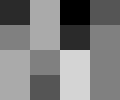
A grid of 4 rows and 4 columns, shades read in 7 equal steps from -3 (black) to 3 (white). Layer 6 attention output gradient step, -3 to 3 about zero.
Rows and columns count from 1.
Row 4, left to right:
1 -1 2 0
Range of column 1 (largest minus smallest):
3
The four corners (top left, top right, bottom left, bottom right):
-2 -1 1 0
